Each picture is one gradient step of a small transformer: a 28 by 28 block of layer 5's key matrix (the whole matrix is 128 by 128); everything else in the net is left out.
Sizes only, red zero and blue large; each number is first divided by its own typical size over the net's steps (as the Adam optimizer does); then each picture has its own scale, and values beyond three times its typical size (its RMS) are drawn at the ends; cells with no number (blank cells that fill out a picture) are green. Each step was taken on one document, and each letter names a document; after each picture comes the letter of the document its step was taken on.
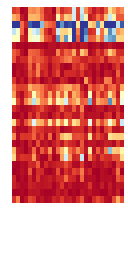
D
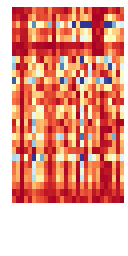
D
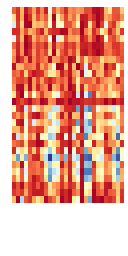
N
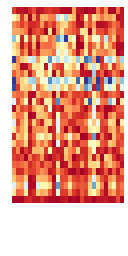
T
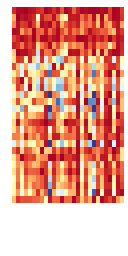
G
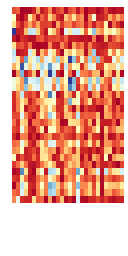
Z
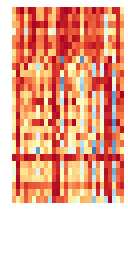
G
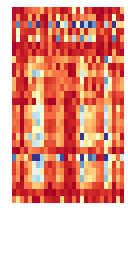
D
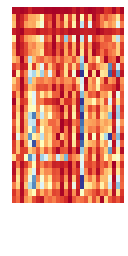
T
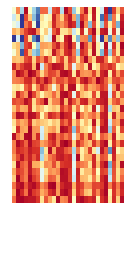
N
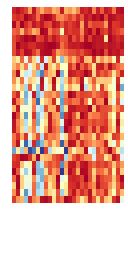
G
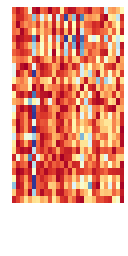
T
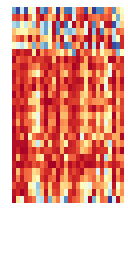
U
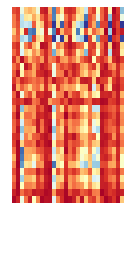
N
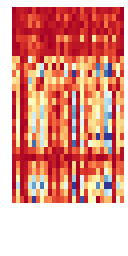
T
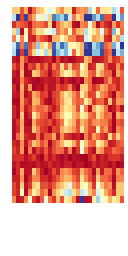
U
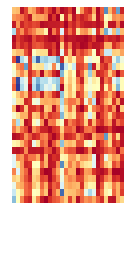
Z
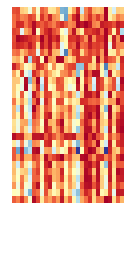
G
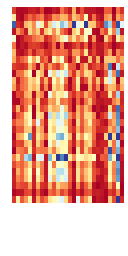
D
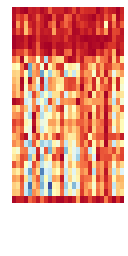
G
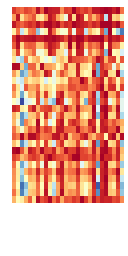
Z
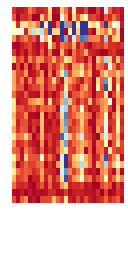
D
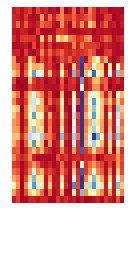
T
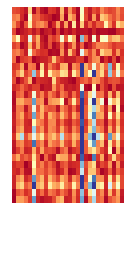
T
